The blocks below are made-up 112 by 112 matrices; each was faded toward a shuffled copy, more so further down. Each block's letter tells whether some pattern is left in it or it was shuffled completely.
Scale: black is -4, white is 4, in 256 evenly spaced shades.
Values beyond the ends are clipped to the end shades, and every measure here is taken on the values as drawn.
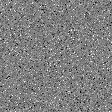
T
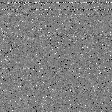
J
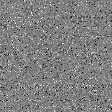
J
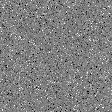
T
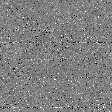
J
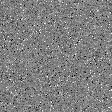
T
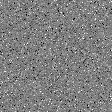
T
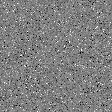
T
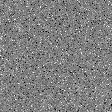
T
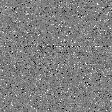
J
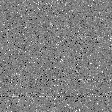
J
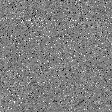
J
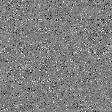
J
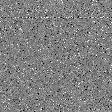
J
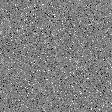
T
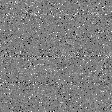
J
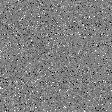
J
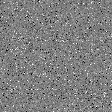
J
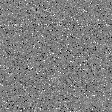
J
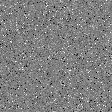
T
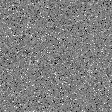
T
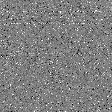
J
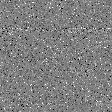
J
